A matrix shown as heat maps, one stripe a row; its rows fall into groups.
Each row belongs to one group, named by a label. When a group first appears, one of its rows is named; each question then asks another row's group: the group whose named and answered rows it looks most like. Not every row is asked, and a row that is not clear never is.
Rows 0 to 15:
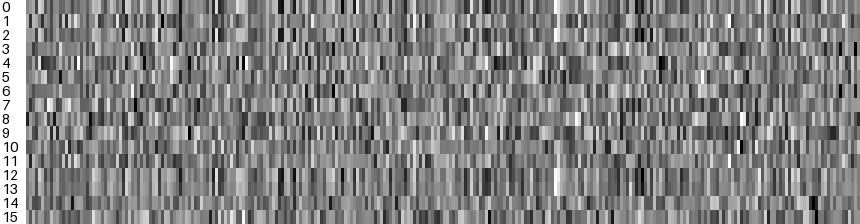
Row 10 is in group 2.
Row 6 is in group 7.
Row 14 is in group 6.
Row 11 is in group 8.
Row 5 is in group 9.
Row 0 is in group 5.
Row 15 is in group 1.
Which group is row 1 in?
8
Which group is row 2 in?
5
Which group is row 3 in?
7
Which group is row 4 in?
9
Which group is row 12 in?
5
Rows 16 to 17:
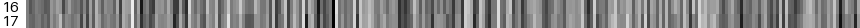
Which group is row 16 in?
7
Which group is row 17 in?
7
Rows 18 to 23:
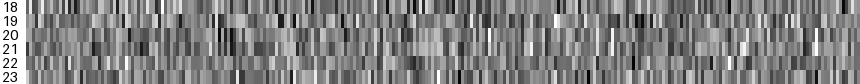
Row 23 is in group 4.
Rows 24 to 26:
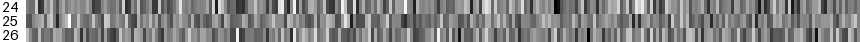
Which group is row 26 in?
4
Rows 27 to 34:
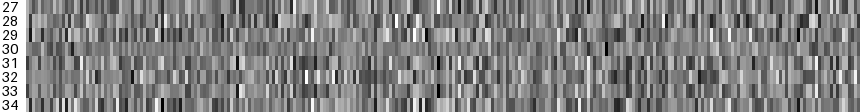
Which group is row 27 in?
4
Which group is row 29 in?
8
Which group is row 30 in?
6
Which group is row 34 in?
8
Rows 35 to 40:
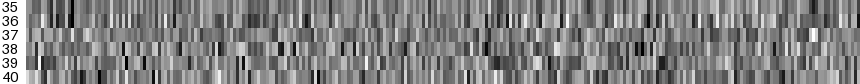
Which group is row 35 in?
6
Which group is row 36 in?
6
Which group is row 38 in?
5
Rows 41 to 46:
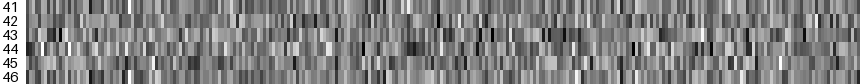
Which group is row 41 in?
1
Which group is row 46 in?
1
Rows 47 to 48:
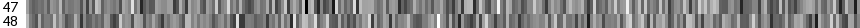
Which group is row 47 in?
7
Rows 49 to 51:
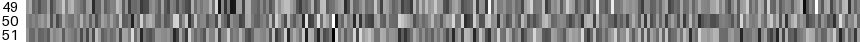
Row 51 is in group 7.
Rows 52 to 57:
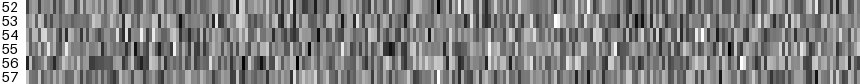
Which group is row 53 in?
5
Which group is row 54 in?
9
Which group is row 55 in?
2
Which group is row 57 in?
4
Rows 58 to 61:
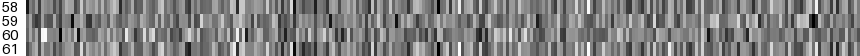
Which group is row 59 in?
6
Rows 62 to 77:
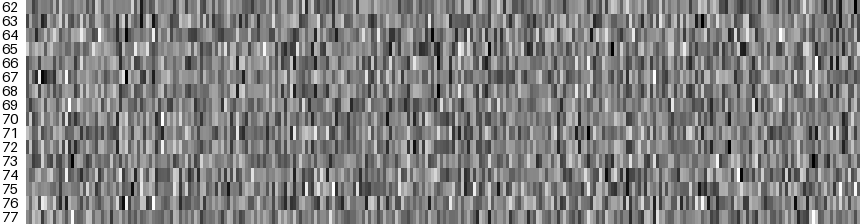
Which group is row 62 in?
7
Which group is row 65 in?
1
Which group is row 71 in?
4
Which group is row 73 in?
6
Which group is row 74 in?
2
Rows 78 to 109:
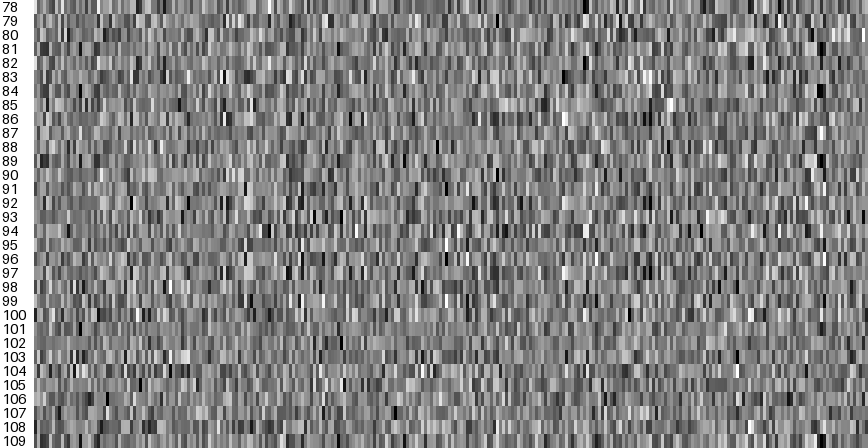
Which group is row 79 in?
1
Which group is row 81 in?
6
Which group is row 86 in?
5
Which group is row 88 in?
9
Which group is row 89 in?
6
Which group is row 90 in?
1
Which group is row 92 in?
5
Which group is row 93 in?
7
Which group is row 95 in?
4
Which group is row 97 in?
5
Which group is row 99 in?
4
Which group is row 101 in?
6
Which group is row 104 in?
8
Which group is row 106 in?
2
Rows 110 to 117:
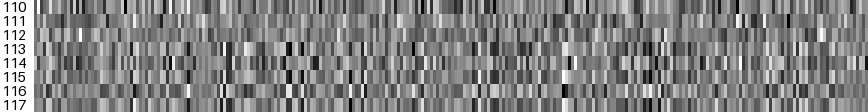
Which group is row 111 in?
2
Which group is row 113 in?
5
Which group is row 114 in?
6
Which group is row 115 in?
5
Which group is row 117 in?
5
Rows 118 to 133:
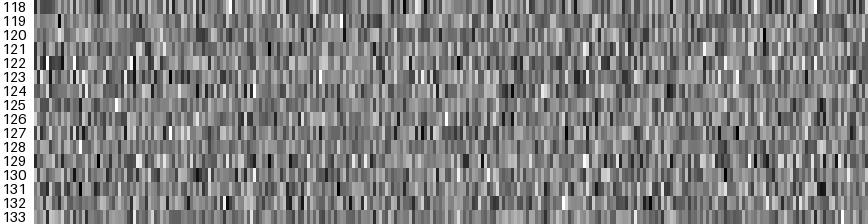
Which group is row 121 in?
1
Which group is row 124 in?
9
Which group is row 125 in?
6
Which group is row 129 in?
1
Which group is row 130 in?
9
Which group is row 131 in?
6
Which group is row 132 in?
5
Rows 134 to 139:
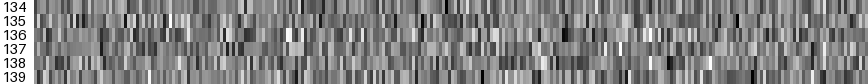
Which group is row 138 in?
9
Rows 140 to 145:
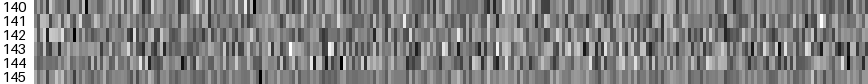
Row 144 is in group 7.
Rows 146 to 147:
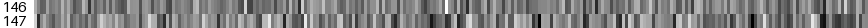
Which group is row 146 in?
4
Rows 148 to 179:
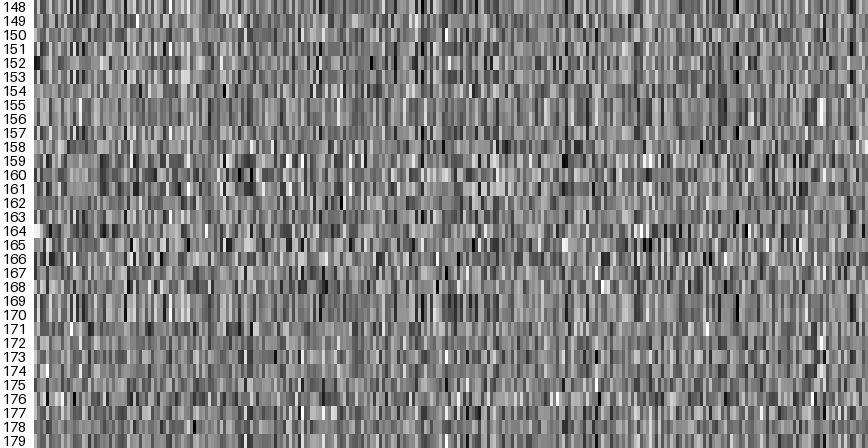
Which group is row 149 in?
1
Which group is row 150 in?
4
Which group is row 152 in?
2
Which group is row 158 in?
1
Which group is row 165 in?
5
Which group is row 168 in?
9
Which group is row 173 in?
4
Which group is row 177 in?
4
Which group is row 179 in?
4
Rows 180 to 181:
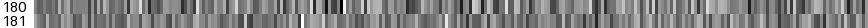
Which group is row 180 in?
7
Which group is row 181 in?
4
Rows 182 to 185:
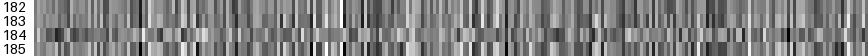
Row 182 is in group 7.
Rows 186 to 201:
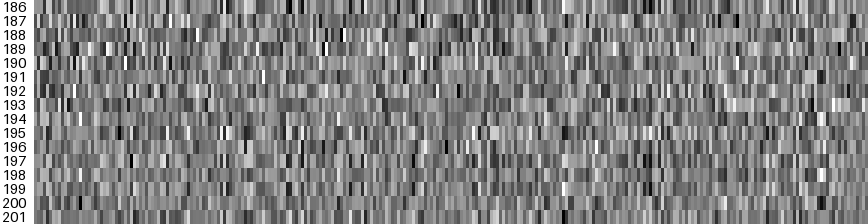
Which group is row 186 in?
5
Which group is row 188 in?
7
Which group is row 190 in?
8
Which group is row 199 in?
5
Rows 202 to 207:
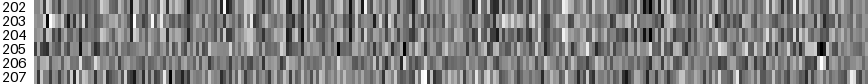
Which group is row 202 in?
5
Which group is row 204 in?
5
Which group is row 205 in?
6
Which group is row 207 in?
8
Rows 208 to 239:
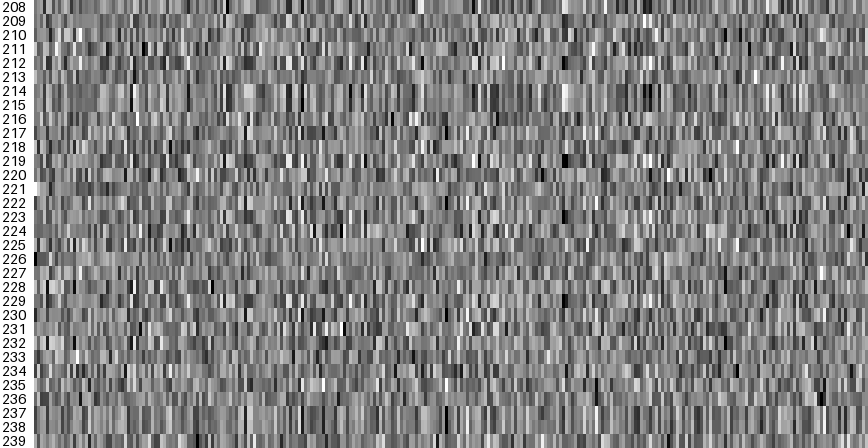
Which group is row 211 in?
2
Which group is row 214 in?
5
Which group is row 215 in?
5
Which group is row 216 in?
1
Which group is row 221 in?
2
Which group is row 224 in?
7
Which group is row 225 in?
8
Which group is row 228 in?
9
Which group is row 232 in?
9
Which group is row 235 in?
4
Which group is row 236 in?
6
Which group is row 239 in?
9
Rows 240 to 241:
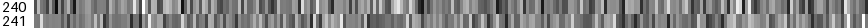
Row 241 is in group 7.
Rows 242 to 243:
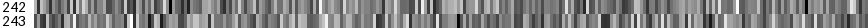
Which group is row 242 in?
8
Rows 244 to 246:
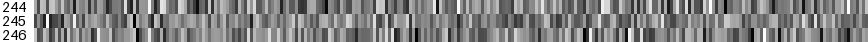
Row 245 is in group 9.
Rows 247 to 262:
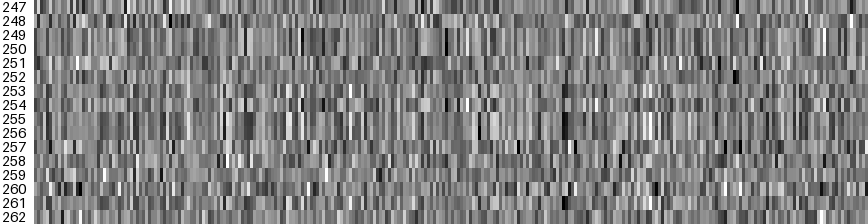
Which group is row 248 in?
8
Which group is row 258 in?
1
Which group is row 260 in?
6
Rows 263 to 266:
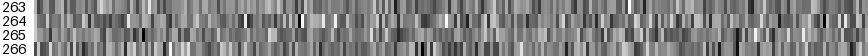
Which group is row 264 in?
4
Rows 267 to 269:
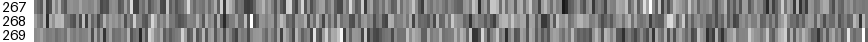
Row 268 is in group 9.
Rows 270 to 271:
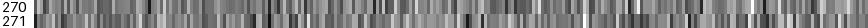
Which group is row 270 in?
1
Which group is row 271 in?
1
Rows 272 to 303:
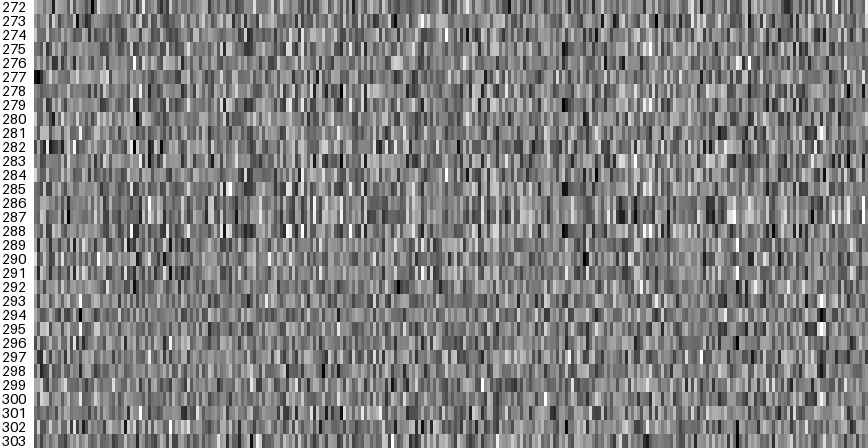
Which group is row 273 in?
2
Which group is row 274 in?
4
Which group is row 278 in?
7
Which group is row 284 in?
4
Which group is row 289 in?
8
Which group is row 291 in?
8
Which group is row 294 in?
6
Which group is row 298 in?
6
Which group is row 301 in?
7
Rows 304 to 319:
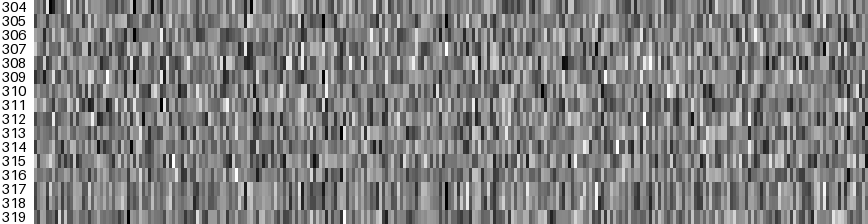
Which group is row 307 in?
4
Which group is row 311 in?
2
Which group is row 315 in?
6
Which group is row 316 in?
7
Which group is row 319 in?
7
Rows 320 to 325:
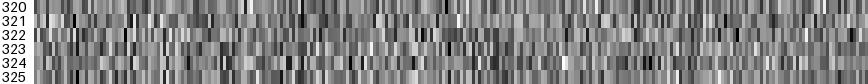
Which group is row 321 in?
9
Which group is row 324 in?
5
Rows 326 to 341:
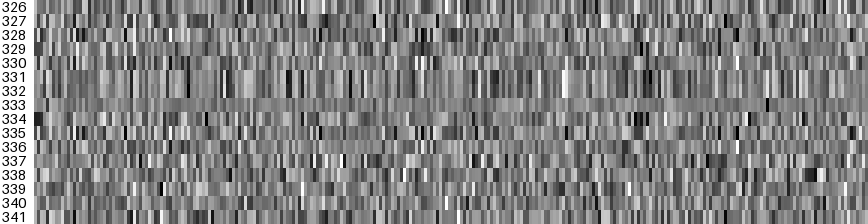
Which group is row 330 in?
8
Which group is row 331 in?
5
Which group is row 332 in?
5
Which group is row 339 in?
2
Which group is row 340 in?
4
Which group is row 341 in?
9
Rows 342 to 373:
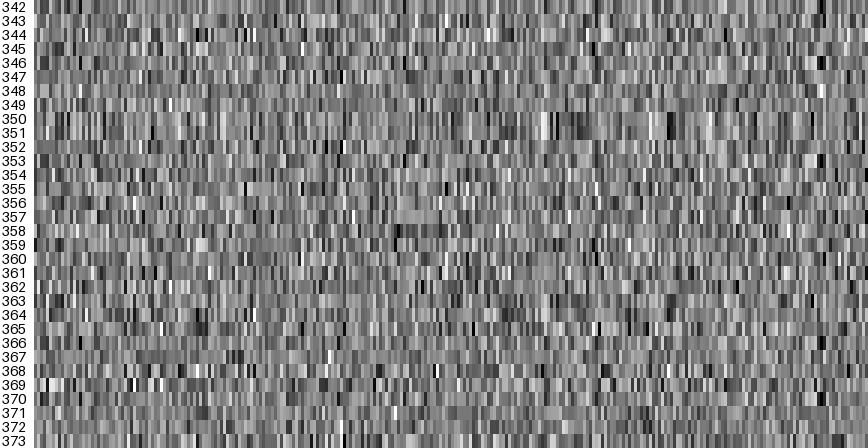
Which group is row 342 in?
6
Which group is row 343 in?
4
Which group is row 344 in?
9
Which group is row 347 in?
7
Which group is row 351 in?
9
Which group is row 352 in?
7
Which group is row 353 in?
6
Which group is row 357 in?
1
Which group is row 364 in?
9
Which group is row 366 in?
6
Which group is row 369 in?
9
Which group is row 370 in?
6
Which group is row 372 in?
5
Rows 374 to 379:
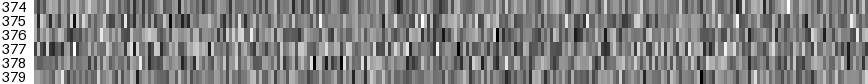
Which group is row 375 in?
8
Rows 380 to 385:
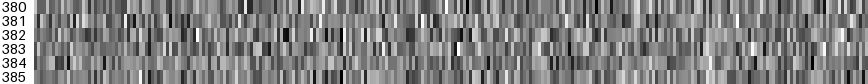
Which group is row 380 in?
4
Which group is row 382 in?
7
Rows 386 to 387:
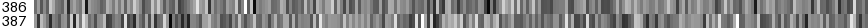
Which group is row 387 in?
8
